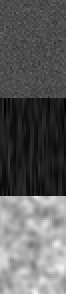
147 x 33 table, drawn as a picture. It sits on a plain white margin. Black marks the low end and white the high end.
It is made of 3 by 1 panels. Panel 1,1: low, fine-grained, faint in contrast. Panel 2,1: very low, streaked downward, faint in contrast. Panel 3,1: high, blotchy.
